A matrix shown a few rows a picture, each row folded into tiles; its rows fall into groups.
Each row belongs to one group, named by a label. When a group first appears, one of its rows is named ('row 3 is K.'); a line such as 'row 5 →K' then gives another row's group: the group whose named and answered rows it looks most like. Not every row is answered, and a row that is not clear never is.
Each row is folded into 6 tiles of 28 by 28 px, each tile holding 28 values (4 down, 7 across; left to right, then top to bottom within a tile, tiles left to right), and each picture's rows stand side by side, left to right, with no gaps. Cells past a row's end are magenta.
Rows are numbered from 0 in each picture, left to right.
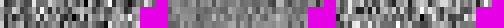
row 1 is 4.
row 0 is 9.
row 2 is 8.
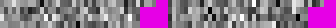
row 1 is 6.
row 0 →9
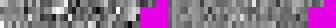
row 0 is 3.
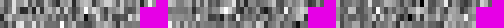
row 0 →8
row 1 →3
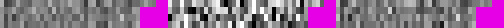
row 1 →8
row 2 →9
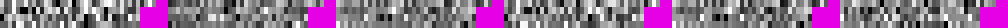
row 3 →8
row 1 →4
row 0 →8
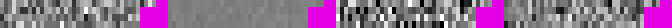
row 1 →4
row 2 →9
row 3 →4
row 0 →8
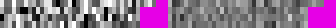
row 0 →8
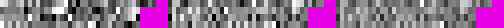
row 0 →3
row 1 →6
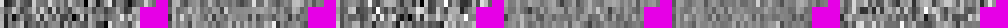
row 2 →9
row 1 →6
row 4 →6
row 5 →8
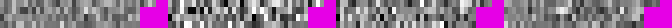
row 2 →6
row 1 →8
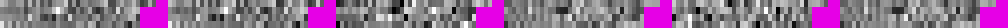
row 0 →3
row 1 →3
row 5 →4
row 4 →8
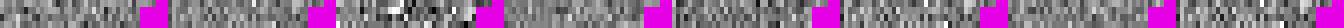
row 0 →8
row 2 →3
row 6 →8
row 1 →6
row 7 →6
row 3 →4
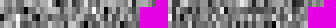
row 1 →9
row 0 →8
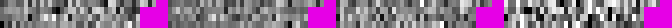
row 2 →6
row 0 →4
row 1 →4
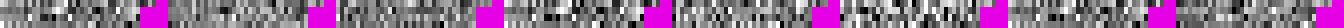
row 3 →3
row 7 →4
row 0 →3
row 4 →6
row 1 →4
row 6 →3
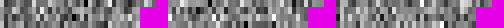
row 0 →9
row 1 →9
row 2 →6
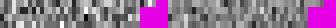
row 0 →8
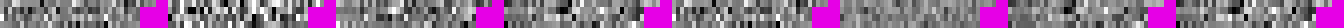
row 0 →9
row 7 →4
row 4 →9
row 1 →8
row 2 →3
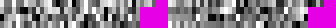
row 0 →8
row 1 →3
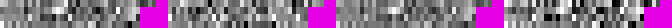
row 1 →9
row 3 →3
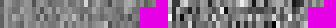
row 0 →6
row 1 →9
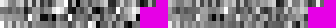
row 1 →3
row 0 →3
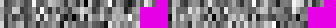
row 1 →6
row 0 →9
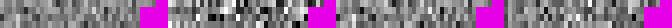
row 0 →8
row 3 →6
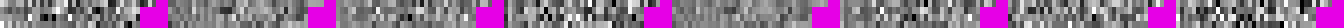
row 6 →8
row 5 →9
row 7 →9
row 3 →6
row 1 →4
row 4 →4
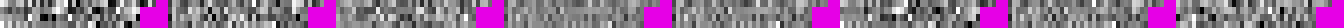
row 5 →3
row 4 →6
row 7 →8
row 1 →6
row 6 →6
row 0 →3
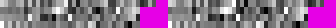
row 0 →3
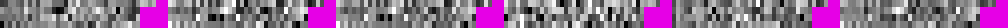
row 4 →6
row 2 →3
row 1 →3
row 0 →4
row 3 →8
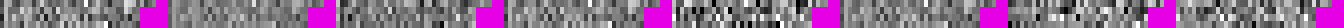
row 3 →6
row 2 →9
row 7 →9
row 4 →9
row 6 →4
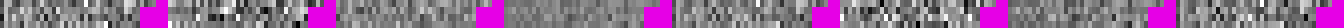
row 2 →8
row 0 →6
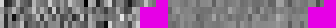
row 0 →9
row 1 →4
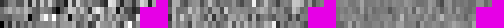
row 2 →4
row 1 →6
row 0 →4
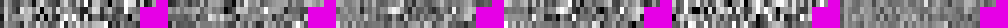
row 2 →3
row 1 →4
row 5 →6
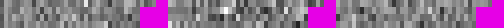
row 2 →8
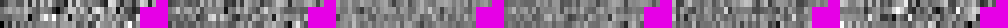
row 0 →4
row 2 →8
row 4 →9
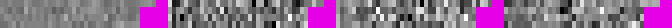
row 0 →4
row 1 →9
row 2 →9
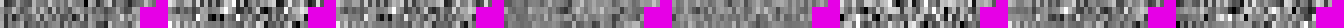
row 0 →9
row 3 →4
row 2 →3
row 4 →8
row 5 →8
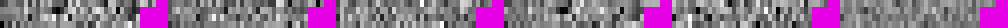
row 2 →6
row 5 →8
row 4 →8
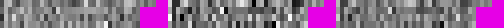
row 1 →9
